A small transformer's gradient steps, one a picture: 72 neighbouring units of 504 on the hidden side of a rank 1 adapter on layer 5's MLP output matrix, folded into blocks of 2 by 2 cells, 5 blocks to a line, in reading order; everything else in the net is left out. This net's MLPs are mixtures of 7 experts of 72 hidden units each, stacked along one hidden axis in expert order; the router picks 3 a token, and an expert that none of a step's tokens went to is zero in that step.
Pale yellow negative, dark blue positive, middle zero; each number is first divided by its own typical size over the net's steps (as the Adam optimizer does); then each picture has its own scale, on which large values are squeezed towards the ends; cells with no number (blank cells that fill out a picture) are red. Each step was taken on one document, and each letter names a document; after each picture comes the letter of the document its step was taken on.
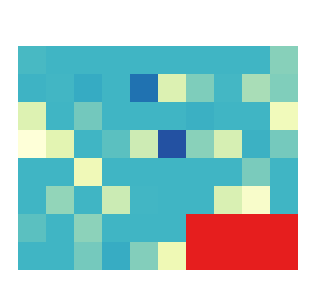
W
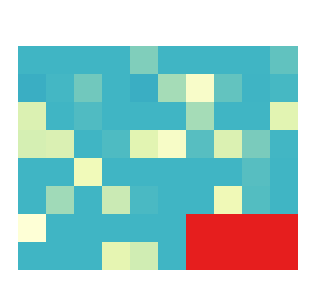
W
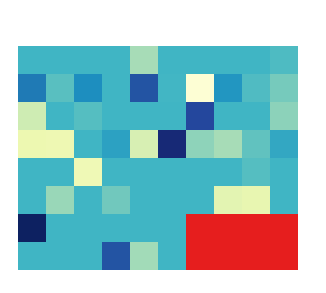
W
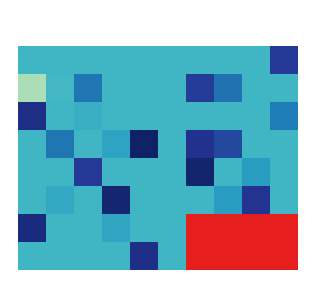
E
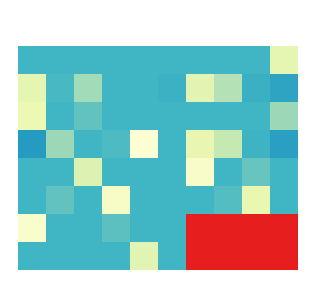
E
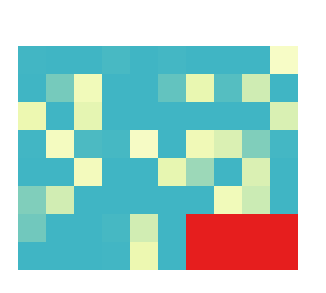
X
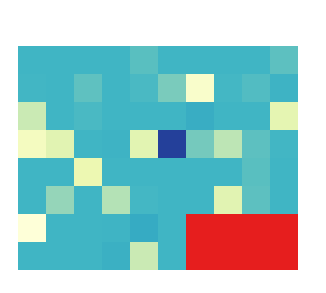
W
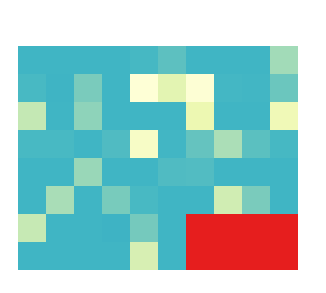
W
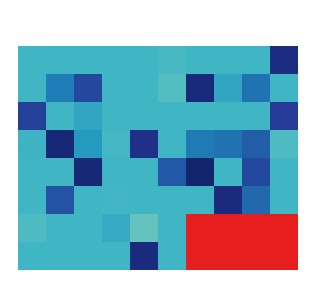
X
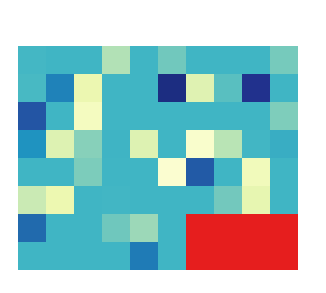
X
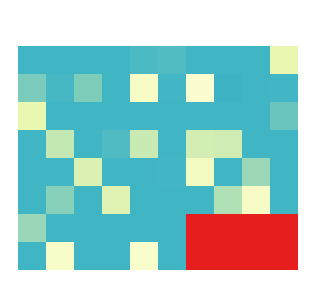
E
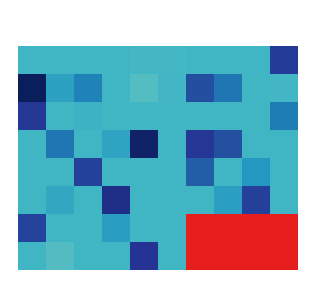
E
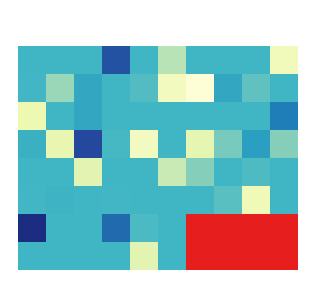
X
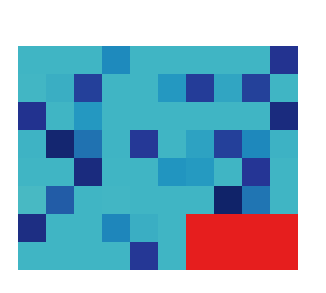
X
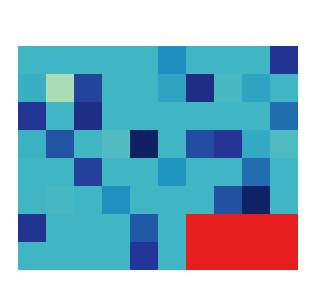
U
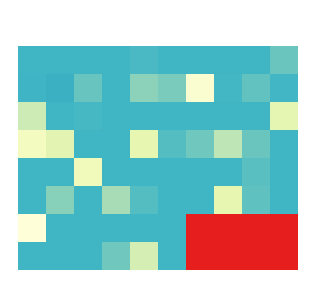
W
